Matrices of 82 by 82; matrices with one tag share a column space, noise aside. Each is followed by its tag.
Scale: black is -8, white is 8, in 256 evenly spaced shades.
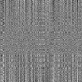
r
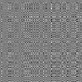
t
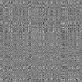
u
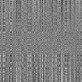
r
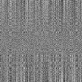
r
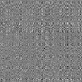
u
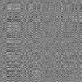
t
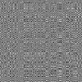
t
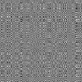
t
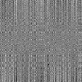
r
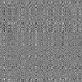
u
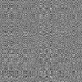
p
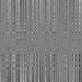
r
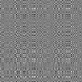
p
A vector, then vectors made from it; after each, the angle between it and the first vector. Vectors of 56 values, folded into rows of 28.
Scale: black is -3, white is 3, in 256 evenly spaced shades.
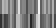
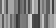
partly opposed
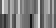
nearly parallel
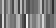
orthogonal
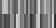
nearly parallel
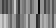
nearly opposite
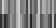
nearly parallel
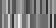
partly aligned
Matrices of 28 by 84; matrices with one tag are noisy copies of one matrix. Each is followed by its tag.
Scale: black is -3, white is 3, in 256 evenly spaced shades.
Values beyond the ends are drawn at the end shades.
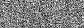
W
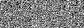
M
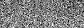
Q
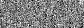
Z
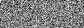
M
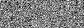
M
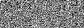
M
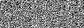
M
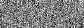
Z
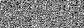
M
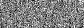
Z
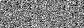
M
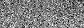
Q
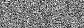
W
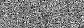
W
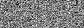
M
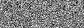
M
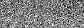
Q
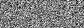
M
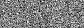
W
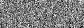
Z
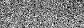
Q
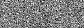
W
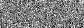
Z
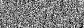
Z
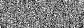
Z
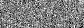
Z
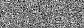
W
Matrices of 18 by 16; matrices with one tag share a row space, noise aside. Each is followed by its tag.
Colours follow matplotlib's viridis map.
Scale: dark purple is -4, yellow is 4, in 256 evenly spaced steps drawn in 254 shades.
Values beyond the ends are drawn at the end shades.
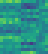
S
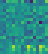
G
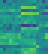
S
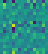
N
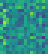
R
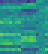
S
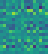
G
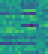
S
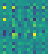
N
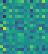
R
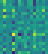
N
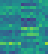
S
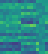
S
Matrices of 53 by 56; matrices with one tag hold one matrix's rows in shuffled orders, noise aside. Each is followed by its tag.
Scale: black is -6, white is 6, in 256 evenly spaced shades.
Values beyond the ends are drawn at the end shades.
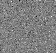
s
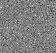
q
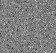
s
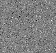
s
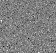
q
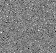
q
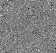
q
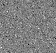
q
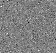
q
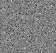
s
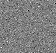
q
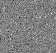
s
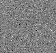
s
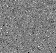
q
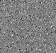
s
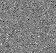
q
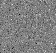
s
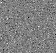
q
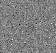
s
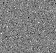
q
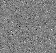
s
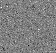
q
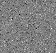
s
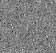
s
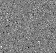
q
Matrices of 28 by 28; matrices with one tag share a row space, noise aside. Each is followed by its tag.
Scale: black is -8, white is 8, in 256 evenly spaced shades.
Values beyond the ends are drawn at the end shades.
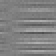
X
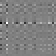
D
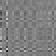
D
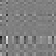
D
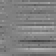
X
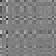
D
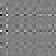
D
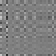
D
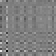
D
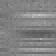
X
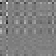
D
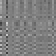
D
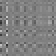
D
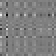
D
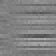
X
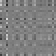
D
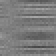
X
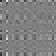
D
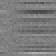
X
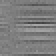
X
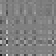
D
